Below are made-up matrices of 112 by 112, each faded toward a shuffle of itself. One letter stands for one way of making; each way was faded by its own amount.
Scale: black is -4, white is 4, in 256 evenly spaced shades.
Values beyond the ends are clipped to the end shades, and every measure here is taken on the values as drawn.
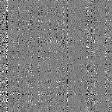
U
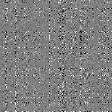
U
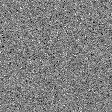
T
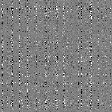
U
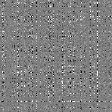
U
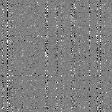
U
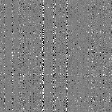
U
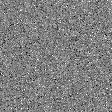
T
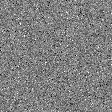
T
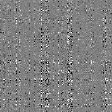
U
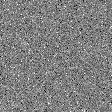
T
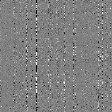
U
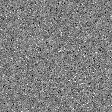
T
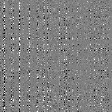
U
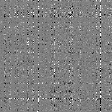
U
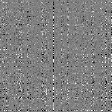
U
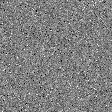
T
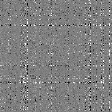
U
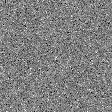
T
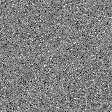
T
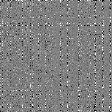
U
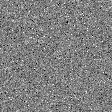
T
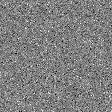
T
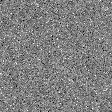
T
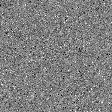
T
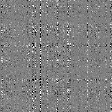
U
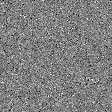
T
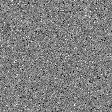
T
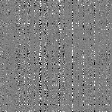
U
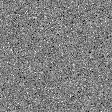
T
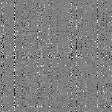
U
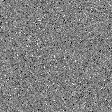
T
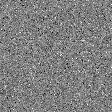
T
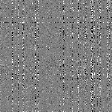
U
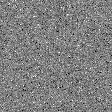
T
